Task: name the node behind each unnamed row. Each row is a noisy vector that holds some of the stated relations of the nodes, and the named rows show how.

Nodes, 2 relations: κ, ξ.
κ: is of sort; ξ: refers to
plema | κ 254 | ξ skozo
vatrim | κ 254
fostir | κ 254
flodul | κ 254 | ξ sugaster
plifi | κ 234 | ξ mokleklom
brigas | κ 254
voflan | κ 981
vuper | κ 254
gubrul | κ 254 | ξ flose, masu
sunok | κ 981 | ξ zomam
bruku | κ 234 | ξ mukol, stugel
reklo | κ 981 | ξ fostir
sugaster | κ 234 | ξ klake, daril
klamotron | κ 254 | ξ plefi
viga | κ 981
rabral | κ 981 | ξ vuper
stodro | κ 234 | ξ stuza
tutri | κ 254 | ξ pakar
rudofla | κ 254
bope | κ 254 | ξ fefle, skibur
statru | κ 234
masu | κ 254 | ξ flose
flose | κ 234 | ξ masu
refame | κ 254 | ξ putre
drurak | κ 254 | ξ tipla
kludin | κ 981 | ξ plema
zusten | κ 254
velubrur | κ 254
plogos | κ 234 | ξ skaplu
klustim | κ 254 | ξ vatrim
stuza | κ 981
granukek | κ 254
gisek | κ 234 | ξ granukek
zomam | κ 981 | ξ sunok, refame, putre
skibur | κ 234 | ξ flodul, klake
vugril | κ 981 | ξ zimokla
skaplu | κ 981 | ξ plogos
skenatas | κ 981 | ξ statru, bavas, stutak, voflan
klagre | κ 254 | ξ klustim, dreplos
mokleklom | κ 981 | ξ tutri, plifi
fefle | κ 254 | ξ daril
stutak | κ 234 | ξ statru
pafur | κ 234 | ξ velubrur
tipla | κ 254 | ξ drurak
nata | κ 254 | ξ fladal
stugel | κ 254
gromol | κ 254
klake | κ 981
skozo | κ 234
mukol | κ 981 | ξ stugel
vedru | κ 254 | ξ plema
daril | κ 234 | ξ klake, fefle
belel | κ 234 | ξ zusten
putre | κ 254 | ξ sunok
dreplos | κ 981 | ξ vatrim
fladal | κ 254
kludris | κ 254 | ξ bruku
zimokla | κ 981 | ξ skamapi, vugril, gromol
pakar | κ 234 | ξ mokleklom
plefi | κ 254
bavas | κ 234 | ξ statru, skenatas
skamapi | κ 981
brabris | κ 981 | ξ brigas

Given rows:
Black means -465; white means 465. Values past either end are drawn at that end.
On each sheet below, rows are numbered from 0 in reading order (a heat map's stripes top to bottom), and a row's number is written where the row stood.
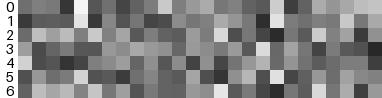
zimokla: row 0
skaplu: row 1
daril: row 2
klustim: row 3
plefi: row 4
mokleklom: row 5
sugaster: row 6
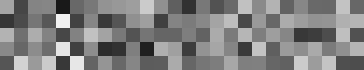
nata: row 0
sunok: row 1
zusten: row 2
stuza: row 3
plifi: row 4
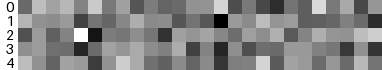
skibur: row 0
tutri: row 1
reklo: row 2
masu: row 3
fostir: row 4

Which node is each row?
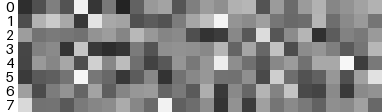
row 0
zomam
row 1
belel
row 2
plema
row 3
skenatas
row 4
plogos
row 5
mukol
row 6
kludris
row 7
gromol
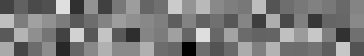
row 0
dreplos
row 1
bope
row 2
statru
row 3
fladal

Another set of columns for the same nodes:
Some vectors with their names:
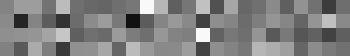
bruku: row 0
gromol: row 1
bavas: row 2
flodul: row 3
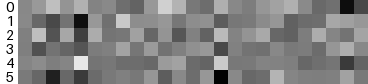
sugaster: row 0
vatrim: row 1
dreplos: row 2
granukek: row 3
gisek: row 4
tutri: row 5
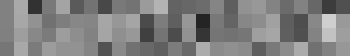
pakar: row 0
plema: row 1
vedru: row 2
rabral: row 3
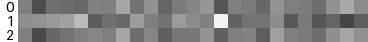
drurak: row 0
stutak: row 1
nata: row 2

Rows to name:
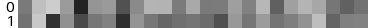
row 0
klake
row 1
mokleklom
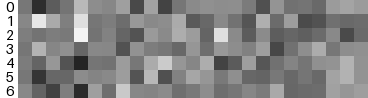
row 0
gubrul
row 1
skozo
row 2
flose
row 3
stuza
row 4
stugel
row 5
masu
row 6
klustim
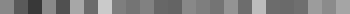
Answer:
klagre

